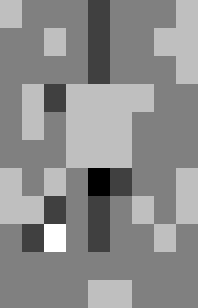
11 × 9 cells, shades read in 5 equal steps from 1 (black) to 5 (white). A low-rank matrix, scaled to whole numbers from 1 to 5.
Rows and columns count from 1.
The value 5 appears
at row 9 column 3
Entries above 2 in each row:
8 8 8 8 9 9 7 7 7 9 9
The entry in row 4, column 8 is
3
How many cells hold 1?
1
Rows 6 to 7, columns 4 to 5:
4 4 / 3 1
